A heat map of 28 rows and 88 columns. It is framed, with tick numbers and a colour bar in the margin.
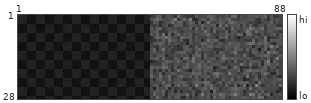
The table splits into one row of 2 panels. Panel 1,1: very low, checkered, faint in contrast. Panel 1,2: low, fine-grained.
